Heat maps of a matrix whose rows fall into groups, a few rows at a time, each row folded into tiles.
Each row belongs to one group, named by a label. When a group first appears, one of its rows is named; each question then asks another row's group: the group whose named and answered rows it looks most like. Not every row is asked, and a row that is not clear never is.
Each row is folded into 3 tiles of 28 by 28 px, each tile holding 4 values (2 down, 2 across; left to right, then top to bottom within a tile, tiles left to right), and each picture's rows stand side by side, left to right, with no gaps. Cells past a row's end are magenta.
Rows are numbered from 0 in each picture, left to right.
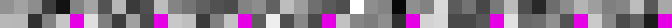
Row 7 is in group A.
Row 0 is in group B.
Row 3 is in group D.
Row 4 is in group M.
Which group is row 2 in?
B
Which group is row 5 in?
M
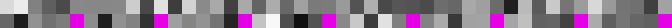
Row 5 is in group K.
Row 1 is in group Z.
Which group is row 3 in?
M
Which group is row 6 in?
M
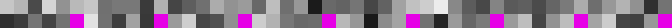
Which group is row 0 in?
Z
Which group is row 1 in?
A
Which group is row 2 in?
K
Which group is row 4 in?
K
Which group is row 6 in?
K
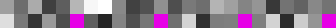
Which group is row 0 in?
A
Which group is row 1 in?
Z
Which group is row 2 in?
K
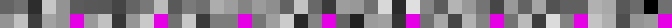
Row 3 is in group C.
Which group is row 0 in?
K
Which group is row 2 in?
K
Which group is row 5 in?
D
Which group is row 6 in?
D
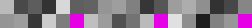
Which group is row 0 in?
D
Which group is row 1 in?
B
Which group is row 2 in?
B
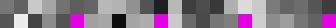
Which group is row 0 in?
D
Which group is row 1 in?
B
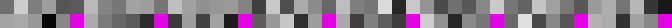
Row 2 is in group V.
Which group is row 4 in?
Z
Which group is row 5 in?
A
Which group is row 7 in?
B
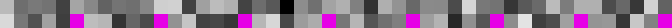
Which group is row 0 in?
A
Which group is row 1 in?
A
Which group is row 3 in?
K
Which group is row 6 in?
K
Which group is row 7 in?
D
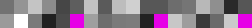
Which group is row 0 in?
M
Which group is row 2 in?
B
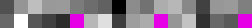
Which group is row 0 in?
M
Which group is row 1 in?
K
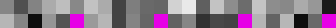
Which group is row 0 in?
A
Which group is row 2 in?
V
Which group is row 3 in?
C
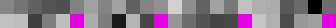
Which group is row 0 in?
B
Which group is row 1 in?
A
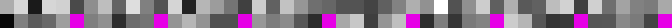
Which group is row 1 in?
V
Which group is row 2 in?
C
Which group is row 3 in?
C
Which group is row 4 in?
K
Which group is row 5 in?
V
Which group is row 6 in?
C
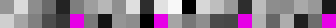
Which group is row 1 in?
Z
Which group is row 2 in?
C
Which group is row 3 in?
C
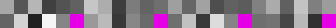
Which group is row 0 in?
D
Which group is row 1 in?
V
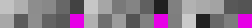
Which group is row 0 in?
C
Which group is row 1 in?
C
